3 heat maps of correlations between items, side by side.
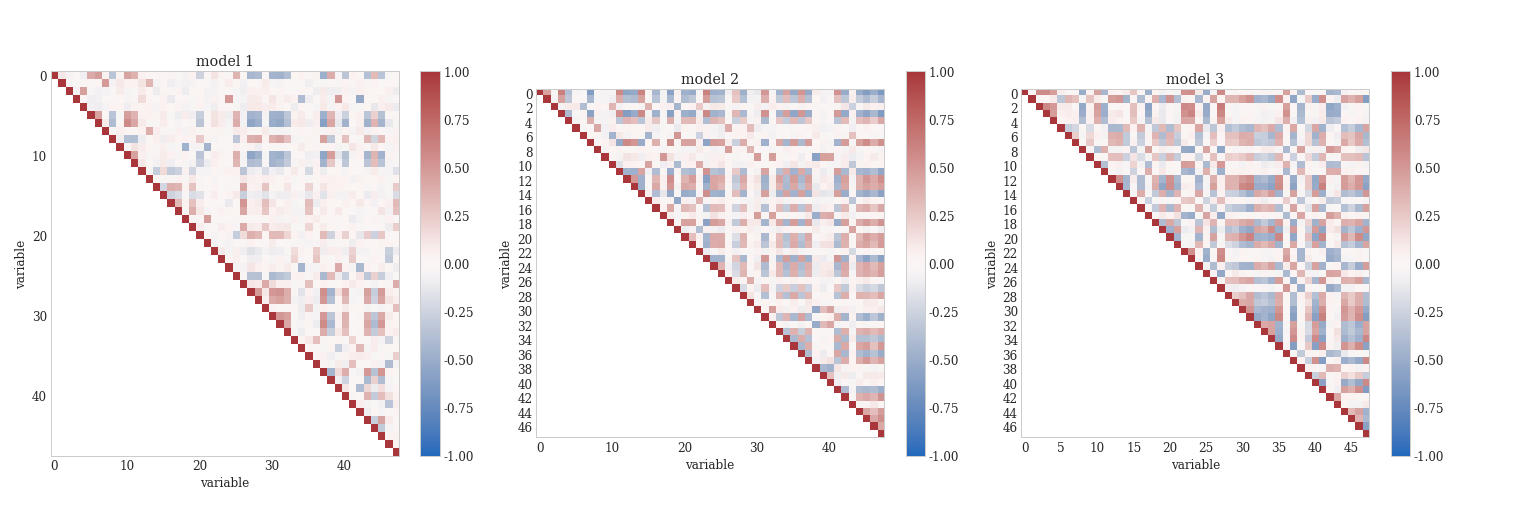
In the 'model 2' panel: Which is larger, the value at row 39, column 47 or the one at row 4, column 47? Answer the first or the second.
the second
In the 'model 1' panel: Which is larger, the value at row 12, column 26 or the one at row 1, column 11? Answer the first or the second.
the second
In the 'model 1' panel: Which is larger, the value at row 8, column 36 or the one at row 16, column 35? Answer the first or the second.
the second
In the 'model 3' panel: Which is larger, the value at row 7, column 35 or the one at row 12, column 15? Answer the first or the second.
the first
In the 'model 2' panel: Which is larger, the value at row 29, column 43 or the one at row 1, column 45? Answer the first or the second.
the first
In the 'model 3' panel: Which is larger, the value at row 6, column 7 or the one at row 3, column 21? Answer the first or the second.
the first
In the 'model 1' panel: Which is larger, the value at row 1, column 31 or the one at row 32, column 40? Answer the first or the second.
the second
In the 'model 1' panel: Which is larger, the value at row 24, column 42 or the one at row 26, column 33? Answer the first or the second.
the second
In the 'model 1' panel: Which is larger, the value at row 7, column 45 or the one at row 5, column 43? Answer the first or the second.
the first
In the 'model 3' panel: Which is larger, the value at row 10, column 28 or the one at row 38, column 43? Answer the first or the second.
the second
